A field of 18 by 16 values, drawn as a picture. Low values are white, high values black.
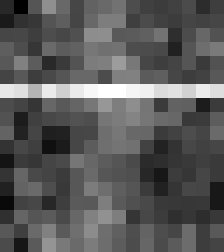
Grain: streaks across. Ninth with the lowest average: centre. Histogram: skewed, a long tail of low values. Odd lines: row 7. Slope: none.
